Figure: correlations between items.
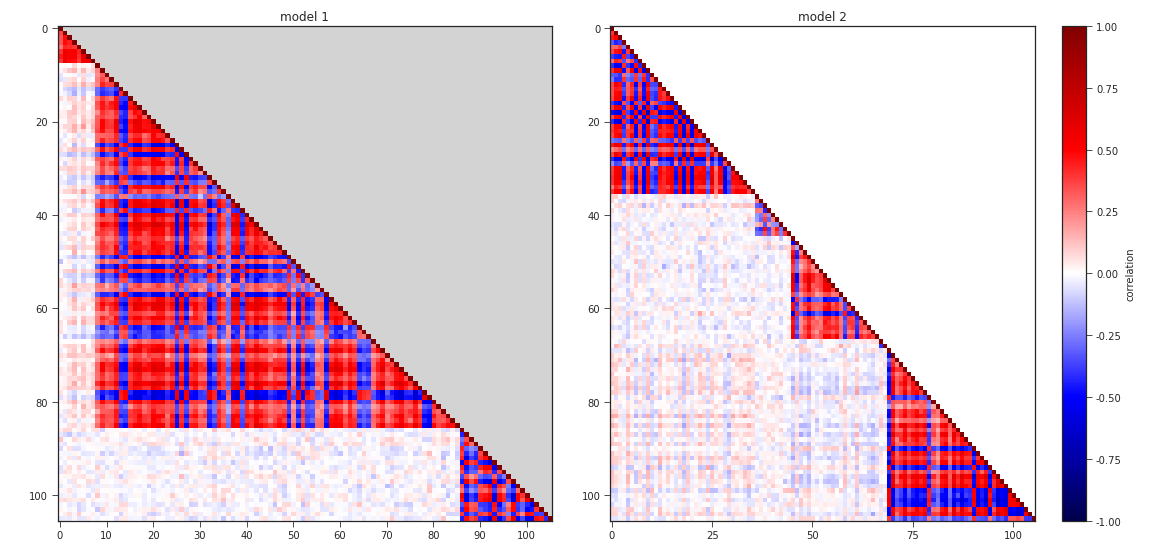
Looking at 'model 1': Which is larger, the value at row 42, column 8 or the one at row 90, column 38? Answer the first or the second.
the first
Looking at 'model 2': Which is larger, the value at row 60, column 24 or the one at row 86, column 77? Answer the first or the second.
the second
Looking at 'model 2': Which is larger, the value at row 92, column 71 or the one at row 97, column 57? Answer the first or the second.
the first
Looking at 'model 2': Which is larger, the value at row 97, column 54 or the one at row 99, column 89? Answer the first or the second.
the first
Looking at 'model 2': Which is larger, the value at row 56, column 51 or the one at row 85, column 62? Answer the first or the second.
the first
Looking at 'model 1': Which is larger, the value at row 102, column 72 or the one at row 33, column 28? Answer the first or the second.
the first
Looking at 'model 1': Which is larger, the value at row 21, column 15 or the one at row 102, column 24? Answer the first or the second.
the first
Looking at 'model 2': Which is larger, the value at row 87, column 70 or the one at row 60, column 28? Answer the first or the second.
the first
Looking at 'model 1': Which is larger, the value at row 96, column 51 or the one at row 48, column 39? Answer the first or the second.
the first
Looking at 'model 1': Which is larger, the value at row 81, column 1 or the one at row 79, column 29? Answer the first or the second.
the first
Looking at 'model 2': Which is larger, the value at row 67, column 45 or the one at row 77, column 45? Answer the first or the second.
the first
